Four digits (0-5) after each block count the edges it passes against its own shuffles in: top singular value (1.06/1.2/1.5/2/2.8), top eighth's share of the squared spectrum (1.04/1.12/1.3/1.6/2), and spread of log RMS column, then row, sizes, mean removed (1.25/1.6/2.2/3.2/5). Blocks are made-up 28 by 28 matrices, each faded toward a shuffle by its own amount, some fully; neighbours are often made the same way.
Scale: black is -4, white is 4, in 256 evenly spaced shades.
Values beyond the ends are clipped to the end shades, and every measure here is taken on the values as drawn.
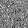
1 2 0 0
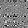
3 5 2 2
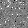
2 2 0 1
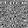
3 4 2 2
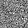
0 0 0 0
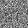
2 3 1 0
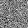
0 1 0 0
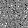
0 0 0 0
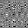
3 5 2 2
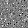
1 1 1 0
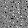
1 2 1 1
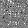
1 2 1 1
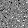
0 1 0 0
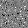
2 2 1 0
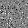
2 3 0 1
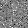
0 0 0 0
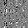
3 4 2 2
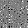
3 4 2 0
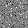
0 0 0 0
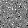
0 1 1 0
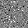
1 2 1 0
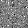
1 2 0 0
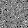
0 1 1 0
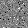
0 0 0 0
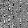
1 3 3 0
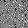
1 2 1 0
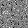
0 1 1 0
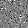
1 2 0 0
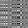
4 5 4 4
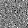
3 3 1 0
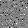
2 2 0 0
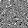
3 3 1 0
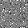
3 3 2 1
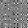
4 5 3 2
